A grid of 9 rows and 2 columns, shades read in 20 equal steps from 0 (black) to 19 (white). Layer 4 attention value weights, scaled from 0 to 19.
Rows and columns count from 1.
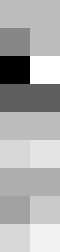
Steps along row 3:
up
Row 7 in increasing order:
13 13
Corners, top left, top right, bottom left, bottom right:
14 14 16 18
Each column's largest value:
16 19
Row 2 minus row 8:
-2 -1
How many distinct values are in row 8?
2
